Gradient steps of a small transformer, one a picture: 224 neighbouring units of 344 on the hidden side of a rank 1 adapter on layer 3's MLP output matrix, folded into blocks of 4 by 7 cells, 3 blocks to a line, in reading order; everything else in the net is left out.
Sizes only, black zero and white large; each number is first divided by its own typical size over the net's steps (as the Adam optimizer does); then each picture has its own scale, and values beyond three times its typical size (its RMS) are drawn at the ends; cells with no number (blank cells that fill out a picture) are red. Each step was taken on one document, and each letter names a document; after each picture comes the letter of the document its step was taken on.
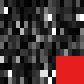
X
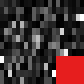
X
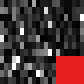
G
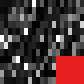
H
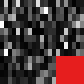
H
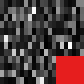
H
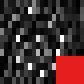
G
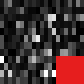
X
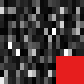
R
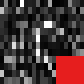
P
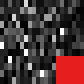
G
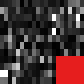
R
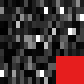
G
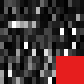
X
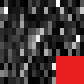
G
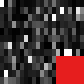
R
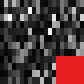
H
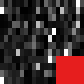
R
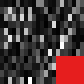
H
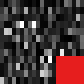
X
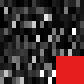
X
